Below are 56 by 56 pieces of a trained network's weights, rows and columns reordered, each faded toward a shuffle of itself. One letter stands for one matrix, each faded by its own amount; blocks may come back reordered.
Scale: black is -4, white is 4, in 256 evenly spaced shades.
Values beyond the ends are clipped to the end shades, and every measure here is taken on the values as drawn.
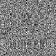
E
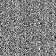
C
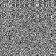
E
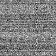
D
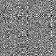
E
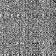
C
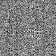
C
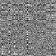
E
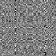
E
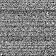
D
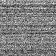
D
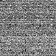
D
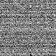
D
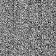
C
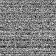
D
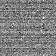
D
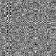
E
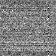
D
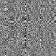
E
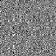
E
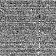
D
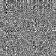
E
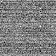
D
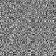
E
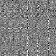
E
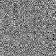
E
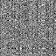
C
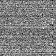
D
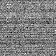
D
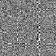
E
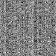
C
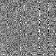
E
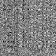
C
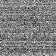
D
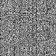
C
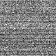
D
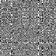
E
